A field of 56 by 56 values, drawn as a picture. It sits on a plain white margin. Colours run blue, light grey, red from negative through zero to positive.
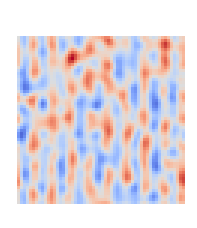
Slope: none. Histogram: bell-shaped. Lone odd cells: none. Stripes: upright, repeating 9 times.
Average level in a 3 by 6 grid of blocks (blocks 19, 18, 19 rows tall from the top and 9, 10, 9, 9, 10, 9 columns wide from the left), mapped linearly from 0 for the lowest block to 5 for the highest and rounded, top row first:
145425
250523
232214
